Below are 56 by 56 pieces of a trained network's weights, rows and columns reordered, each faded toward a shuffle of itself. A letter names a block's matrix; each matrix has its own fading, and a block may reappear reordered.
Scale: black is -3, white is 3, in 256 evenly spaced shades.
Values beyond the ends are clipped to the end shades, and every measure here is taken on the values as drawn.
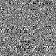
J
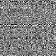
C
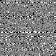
J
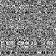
C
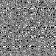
J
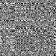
C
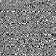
J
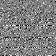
J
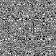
J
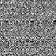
C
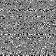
J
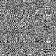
C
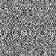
C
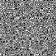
J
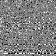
J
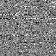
J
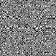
J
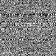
C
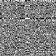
C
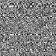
C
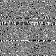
J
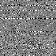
J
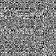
C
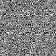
J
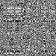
C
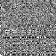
C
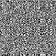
C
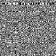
C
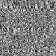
C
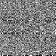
C
